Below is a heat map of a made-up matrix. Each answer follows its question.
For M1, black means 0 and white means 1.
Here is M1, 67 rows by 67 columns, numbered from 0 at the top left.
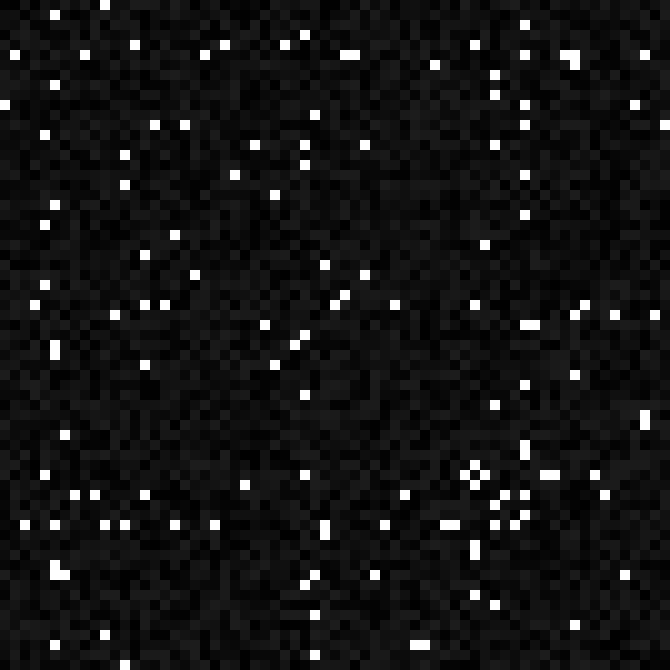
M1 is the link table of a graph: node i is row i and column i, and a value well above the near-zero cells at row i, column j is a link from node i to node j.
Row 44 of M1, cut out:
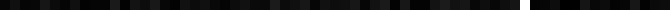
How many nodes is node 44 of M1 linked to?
1
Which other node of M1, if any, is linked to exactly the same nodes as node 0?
node 63
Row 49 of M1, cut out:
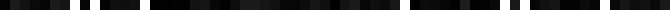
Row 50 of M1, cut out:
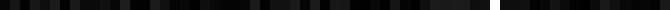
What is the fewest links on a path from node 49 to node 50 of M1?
1
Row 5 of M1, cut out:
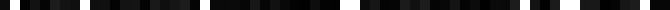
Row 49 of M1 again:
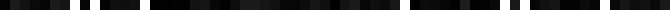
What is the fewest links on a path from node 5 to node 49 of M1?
2
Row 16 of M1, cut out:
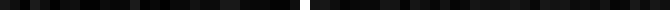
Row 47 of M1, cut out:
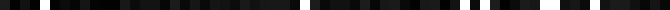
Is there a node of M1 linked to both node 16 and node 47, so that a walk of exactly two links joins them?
yes
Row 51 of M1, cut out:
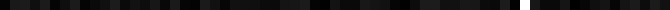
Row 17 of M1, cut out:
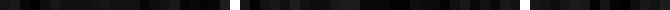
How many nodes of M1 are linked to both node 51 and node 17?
1
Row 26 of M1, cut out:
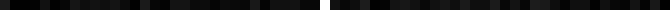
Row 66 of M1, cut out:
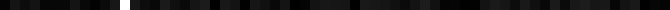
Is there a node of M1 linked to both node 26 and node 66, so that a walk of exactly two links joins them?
no
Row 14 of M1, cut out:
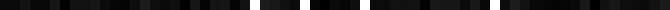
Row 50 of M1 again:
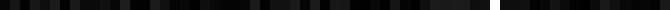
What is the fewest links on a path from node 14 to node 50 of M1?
2
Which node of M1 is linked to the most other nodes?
node 52
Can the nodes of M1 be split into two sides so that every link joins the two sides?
yes
